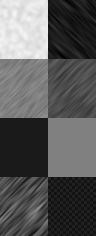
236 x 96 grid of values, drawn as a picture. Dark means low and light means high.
It is made of 4 by 2 panels. Panel 1,1: very high, blotchy, faint in contrast. Panel 1,2: very low, slanting down to the right, faint in contrast. Panel 2,1: middling, slanting up to the right, faint in contrast. Panel 2,2: low, slanting up to the right, faint in contrast. Panel 3,1: very low, flat. Panel 3,2: middling, flat. Panel 4,1: low, slanting up to the right. Panel 4,2: very low, checkered, faint in contrast.
